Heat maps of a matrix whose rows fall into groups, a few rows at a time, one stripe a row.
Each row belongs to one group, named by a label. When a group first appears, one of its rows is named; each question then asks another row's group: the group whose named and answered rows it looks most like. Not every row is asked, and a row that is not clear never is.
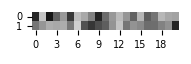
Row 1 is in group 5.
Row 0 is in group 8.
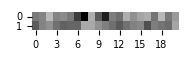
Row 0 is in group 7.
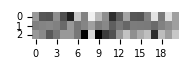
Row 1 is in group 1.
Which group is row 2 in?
7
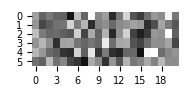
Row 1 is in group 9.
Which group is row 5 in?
7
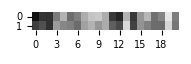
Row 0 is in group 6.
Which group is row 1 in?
6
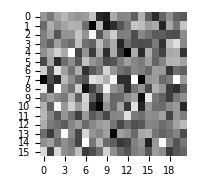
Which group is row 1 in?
7
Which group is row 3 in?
1
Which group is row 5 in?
8
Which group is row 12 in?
1
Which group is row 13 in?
5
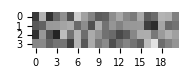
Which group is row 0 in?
8
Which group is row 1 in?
9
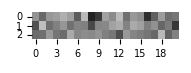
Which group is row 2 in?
9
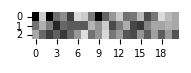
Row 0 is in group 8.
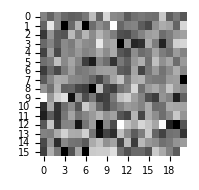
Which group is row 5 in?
7
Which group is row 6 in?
6
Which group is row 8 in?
7
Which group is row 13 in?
5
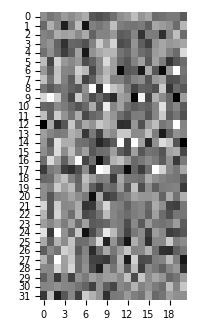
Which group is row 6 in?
1
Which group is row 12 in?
6
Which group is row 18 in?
5
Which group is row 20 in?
7
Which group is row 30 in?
7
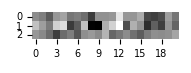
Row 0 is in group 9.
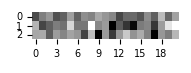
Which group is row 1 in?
1
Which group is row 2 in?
7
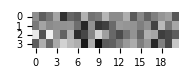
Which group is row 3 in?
7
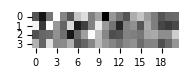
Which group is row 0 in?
5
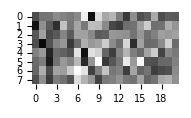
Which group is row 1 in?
6
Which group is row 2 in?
8
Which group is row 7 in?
8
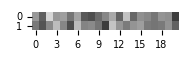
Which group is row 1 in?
5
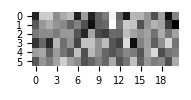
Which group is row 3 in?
6
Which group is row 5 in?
7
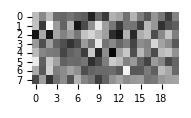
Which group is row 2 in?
6
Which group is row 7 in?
8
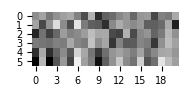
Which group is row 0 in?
7
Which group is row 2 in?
6
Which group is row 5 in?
8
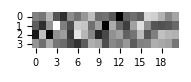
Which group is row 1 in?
5
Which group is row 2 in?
8
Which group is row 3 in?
7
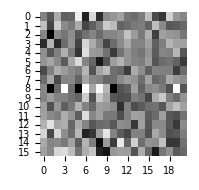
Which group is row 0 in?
9
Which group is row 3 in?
8
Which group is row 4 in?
5
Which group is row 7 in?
8
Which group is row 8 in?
5
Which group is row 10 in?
1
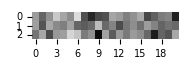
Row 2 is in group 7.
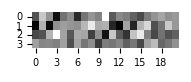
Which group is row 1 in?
6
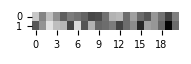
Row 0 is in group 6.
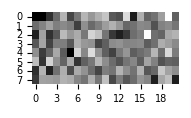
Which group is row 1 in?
9
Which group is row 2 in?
6
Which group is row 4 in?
5
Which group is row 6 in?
8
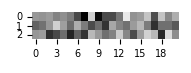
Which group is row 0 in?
7
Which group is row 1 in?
5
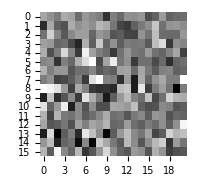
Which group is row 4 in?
5
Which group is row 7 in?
1
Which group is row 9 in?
8
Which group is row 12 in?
1
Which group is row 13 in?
8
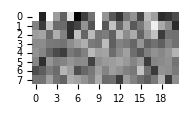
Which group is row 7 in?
9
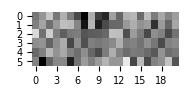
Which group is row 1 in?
7
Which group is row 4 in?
9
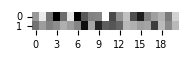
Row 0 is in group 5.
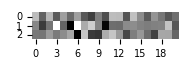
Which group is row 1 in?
5
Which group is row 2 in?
9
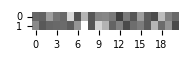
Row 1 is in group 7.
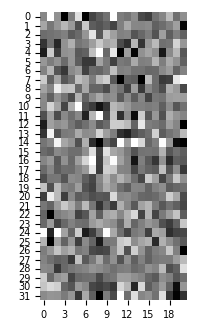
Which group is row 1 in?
5
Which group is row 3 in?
6
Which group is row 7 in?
1
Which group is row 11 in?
1
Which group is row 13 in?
6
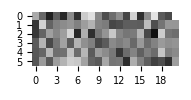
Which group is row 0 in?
1
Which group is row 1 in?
6
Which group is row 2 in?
9
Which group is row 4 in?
9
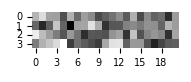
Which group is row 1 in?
5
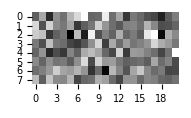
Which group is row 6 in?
5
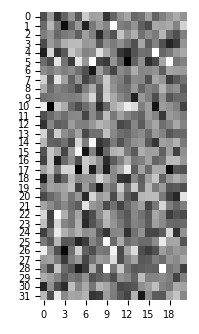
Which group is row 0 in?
8
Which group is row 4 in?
6
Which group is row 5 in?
9
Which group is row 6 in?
7
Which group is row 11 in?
9
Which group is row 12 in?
6
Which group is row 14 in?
9
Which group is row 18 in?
6
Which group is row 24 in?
9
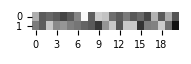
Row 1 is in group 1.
